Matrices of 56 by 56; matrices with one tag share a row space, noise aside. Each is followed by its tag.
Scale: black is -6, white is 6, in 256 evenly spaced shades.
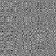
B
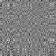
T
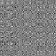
B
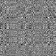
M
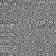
B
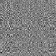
T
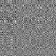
B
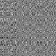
B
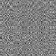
T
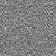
M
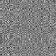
T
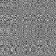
B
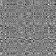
M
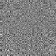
T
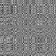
B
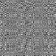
M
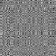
T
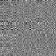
B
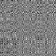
B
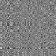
T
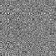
T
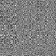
B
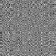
T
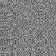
B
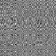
B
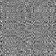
M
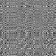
M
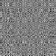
T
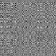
B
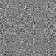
M
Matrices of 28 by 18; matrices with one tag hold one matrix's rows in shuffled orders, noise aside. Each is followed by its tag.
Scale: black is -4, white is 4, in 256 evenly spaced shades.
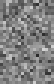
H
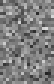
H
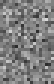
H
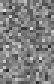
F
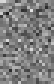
F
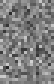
F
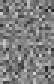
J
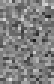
H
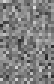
J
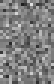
F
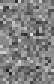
F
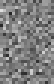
F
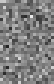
F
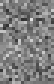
F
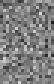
J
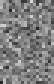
F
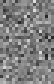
J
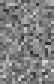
H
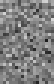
H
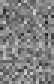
J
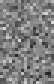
H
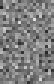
J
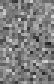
H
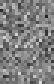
J
